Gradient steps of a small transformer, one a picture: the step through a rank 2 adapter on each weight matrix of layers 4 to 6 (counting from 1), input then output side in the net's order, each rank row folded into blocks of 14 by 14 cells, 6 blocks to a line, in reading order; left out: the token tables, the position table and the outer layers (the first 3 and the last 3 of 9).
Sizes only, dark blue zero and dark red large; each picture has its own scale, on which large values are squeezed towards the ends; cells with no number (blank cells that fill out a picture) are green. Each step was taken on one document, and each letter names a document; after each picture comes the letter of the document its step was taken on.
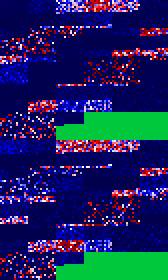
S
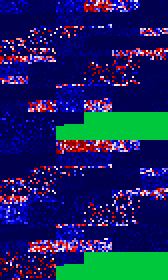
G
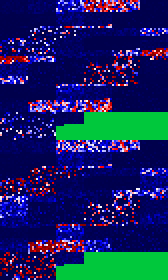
G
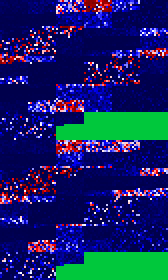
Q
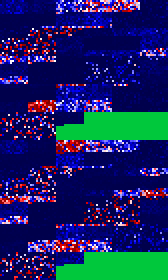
Q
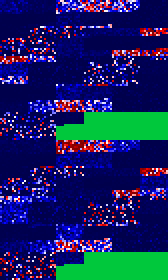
G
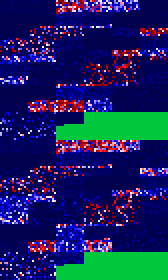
G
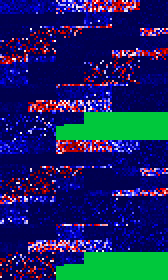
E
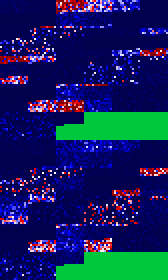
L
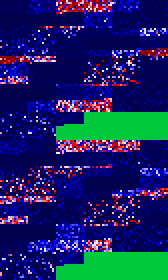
S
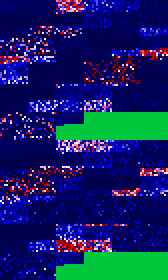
S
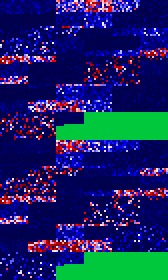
Q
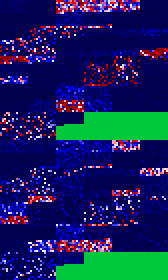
L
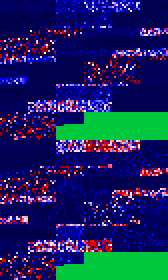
E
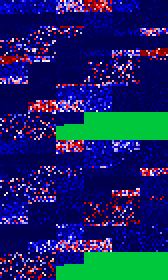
E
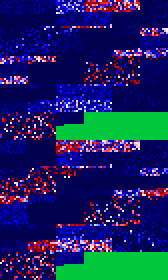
Q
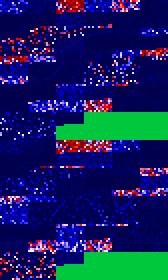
G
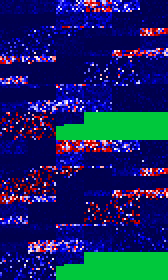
Q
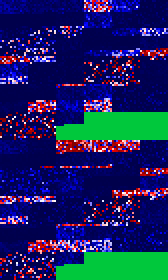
S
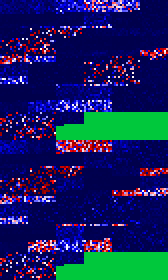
E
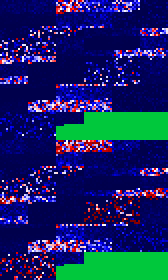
Q
